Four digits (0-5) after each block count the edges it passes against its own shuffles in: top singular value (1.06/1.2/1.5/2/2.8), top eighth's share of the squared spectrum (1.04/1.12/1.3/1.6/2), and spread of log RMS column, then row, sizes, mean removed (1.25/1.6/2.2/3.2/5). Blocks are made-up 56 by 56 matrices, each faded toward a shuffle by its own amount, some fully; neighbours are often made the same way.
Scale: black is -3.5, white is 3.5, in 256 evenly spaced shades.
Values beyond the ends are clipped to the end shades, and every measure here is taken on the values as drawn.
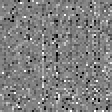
3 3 2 1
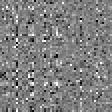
4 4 3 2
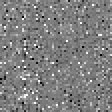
3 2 1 0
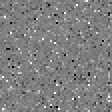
1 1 0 0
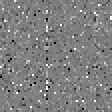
3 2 0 0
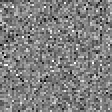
3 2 1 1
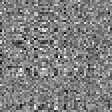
4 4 2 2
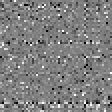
4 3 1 2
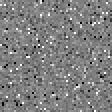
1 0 0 0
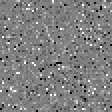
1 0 0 0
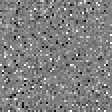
2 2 0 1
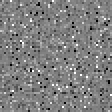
0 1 0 0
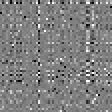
5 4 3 3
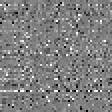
4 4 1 2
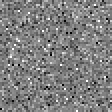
0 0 0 0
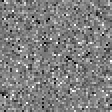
0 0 0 0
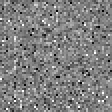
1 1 1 0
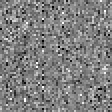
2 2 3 0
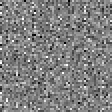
1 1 2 0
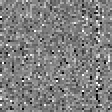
1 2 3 0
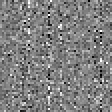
1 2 3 0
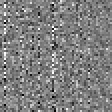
2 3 3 0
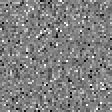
2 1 0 0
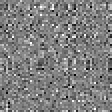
4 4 2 2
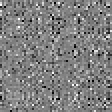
4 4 2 2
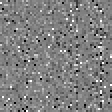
2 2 1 0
